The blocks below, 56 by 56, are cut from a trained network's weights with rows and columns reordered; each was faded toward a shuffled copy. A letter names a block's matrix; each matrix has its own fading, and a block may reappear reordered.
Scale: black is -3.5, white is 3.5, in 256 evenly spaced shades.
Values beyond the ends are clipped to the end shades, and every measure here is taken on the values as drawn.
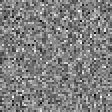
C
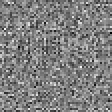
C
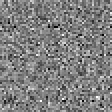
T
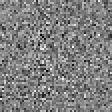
C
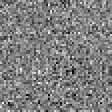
T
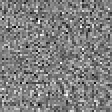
T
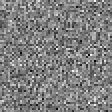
C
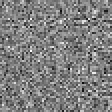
C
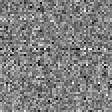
T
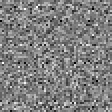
T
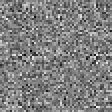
C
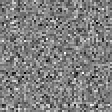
T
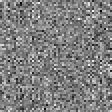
C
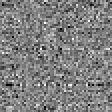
T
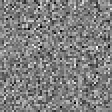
C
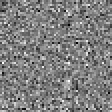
T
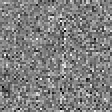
T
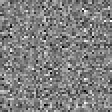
T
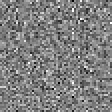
C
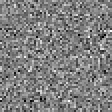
T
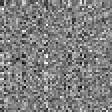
C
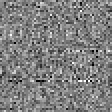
T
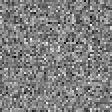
C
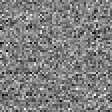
T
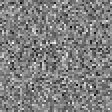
C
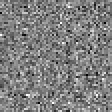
T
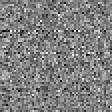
T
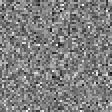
C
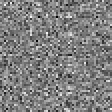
C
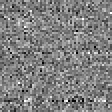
T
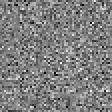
T
